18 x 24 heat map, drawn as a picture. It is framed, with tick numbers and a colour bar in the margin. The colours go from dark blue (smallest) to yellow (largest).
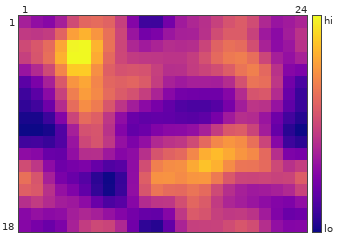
The top left is the ninth with the highest average. The field is mottled with small blotches. The histogram is bell-shaped.
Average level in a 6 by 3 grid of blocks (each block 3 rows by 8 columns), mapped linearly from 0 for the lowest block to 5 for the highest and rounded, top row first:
513
533
200
023
043
111
